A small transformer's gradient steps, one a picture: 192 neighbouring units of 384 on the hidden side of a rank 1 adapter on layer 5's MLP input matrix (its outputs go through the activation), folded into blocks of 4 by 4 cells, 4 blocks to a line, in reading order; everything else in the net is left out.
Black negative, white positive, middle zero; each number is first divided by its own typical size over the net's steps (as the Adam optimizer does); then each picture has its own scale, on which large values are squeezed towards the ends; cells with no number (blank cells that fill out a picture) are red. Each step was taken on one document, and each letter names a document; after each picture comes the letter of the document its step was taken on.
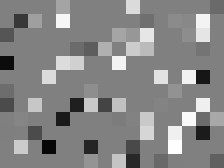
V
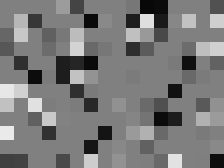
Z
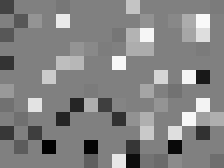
V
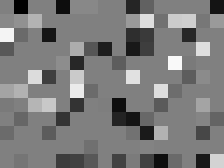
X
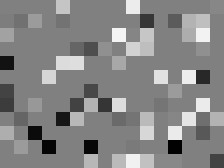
V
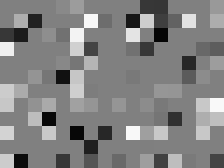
Z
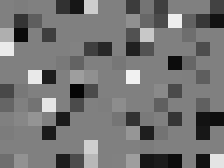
X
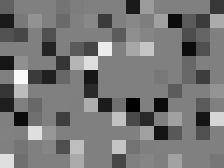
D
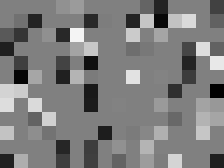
Z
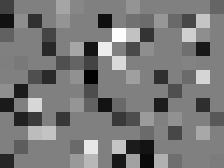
D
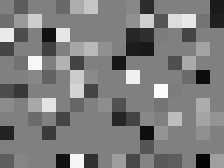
X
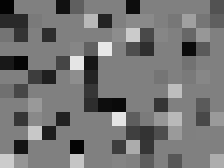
D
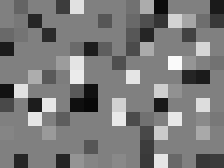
X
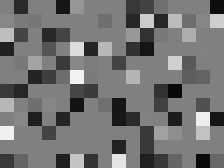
X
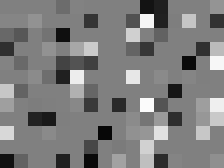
Z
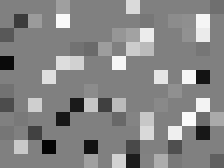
V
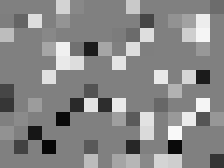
V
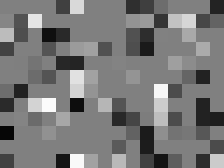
X
